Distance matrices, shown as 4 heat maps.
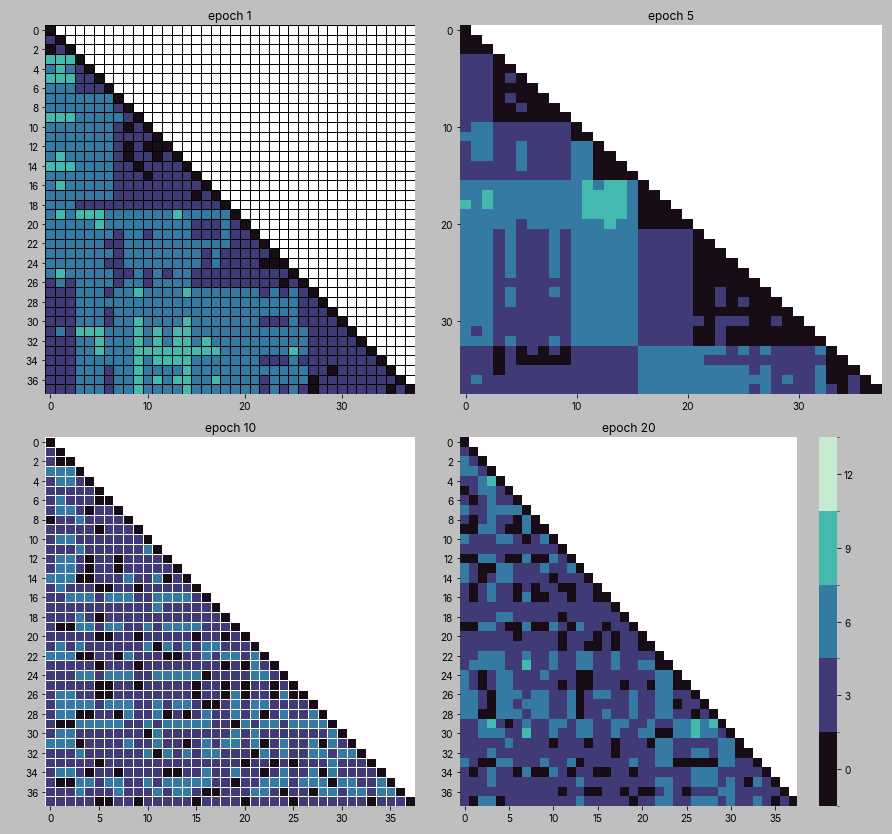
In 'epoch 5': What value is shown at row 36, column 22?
6
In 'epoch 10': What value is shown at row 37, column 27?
3
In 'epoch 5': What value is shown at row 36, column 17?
6
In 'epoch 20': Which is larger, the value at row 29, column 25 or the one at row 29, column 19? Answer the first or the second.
the first
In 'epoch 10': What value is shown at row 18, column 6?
3
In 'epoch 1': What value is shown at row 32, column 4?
6
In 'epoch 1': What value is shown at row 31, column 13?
9
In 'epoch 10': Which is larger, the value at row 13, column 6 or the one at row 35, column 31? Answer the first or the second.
the second
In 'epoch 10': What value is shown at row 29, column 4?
6
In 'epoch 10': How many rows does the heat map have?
38
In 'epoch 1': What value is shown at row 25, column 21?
3
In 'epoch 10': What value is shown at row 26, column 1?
6
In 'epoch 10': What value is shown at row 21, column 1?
6
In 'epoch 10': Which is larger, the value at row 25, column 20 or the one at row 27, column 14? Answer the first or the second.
the second
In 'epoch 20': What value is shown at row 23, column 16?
3
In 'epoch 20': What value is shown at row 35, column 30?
6
